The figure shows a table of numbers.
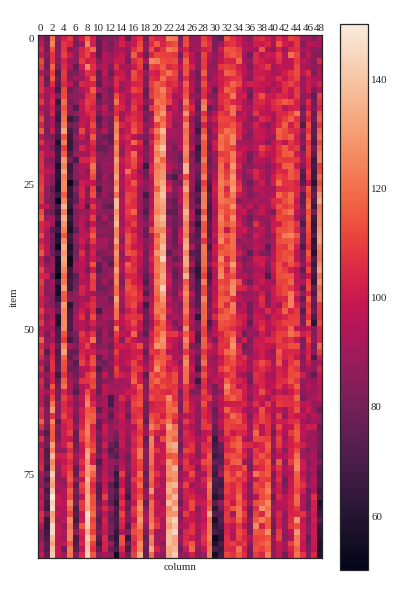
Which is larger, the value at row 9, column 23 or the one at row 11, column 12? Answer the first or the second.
the first
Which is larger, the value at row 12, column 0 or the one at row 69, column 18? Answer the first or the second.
the first
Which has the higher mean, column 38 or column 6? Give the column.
38
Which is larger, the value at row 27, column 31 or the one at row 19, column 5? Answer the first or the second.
the first
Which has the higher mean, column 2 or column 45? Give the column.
2
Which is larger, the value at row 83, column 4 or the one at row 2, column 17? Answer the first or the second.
the second
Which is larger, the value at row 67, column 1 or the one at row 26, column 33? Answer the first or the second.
the second
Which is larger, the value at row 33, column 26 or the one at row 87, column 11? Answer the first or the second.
the second
